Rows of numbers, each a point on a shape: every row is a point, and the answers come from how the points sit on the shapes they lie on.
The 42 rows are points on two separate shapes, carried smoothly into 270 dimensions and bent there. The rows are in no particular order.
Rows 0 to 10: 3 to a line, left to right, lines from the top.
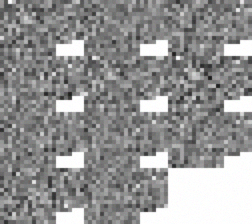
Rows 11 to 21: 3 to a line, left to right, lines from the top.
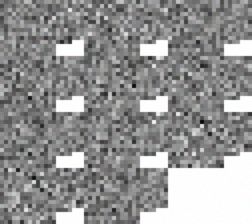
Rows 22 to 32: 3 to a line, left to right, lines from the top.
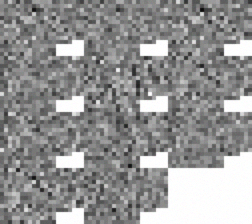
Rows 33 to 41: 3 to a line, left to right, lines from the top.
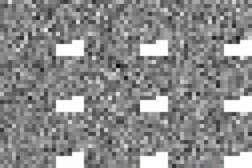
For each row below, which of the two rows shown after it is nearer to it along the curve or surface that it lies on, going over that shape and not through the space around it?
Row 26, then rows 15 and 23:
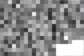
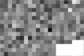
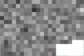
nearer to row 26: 15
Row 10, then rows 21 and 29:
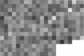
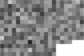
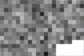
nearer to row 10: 21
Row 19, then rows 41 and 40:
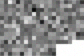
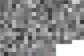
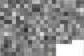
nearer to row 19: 40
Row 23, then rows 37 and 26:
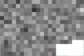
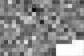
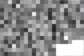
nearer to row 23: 37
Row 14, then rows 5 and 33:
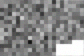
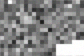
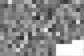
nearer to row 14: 5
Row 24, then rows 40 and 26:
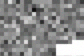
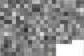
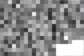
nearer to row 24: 40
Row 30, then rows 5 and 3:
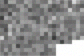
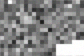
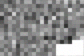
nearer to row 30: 3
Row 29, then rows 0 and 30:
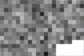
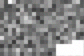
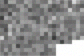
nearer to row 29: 0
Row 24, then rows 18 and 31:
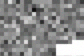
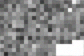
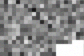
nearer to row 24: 31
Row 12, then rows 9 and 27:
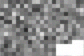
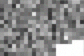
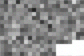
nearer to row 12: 27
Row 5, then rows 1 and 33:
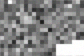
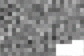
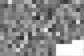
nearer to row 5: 1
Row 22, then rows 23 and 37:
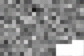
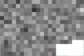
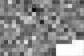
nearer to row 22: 37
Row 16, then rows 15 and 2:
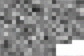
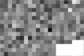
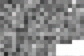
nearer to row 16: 2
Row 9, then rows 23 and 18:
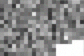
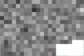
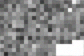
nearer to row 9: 18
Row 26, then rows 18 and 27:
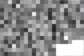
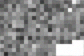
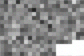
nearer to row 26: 18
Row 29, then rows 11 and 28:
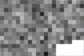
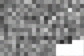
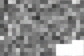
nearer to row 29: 28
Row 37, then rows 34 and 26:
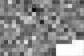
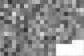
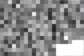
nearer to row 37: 34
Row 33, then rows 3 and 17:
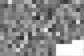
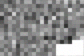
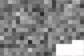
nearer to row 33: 3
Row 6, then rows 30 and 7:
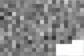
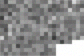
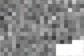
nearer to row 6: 7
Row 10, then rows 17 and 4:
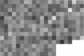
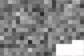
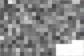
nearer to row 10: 4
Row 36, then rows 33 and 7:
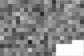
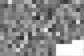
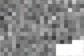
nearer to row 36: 7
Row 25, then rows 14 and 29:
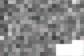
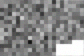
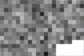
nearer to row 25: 14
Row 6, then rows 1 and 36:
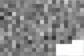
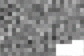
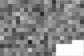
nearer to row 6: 1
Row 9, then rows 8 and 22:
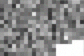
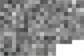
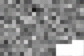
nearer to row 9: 8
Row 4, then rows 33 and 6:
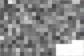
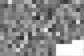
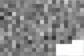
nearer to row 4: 6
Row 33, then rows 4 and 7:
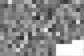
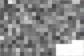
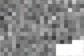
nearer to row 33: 7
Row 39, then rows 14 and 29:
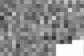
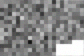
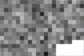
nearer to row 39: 14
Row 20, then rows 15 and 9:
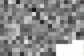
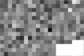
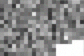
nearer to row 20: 15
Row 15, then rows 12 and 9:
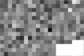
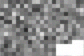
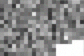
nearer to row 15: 9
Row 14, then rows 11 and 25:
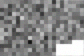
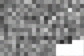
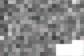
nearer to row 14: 25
